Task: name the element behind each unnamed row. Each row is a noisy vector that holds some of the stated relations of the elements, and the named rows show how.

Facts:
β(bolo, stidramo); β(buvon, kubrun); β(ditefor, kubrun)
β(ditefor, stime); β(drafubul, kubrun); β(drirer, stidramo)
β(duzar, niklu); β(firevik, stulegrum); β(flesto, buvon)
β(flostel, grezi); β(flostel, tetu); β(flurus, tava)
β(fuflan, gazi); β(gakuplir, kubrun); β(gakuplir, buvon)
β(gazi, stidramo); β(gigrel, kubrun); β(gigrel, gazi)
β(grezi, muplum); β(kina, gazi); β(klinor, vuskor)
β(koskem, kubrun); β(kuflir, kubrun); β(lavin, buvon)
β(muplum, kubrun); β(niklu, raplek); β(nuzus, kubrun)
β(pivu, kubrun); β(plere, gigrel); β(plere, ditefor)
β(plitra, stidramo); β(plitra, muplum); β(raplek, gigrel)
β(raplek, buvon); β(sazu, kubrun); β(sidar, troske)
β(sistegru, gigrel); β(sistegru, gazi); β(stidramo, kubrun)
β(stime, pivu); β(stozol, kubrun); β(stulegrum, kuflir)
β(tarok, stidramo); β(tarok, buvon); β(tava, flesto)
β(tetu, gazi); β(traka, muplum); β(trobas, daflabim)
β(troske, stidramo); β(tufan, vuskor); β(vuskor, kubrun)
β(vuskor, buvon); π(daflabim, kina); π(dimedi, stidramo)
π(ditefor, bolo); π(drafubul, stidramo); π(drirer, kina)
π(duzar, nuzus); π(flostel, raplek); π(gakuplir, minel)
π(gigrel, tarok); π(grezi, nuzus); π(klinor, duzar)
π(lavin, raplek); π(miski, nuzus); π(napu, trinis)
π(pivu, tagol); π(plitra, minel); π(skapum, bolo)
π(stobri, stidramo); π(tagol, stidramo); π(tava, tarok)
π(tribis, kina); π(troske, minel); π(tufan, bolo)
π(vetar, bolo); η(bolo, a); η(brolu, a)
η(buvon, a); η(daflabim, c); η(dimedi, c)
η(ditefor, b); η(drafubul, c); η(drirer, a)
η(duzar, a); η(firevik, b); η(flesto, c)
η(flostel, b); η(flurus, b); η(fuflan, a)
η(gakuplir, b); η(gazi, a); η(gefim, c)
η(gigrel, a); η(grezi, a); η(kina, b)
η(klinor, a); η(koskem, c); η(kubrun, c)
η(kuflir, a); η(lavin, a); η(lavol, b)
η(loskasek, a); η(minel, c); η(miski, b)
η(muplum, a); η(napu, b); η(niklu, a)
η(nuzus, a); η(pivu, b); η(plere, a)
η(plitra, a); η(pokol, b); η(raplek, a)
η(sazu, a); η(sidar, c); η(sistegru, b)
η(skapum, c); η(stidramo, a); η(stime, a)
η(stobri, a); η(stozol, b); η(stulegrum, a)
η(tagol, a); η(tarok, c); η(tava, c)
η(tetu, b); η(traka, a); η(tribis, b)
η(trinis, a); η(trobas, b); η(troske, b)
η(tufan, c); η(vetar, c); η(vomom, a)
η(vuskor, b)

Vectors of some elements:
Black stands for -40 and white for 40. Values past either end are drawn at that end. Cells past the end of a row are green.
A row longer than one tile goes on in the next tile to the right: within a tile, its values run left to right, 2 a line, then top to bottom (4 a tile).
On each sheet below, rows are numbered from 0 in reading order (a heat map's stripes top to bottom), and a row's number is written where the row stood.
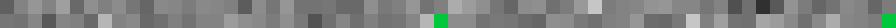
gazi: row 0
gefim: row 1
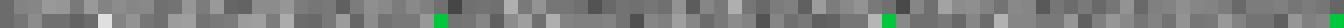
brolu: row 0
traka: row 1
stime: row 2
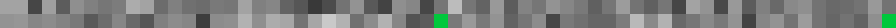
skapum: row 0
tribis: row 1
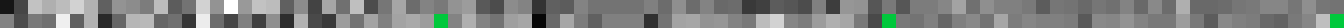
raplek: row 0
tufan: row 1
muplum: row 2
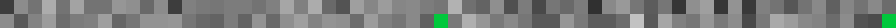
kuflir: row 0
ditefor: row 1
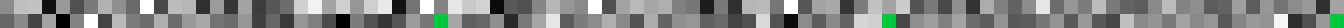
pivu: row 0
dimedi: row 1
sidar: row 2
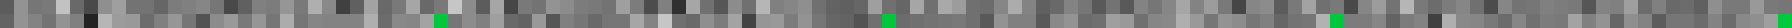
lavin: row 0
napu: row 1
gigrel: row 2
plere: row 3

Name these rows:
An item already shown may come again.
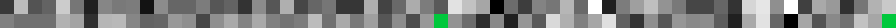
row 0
klinor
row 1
drafubul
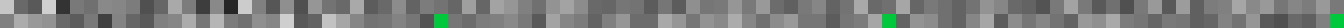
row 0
miski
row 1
gigrel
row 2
tetu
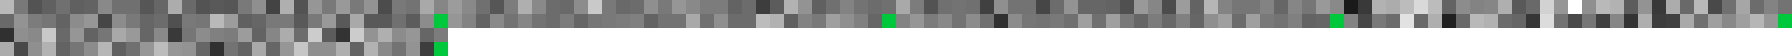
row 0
flostel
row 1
kubrun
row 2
gakuplir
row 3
raplek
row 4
stulegrum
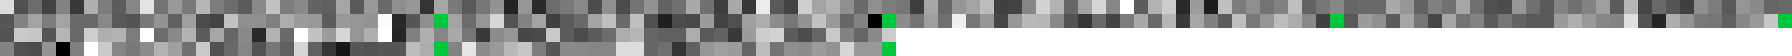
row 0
sidar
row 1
firevik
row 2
tarok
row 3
grezi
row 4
tagol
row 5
flurus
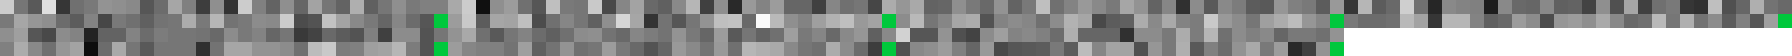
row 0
miski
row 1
tava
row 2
flesto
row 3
klinor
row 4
tufan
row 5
koskem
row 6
troske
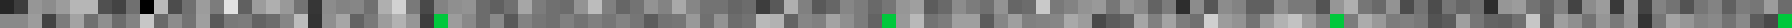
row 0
nuzus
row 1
kubrun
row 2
flesto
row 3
ditefor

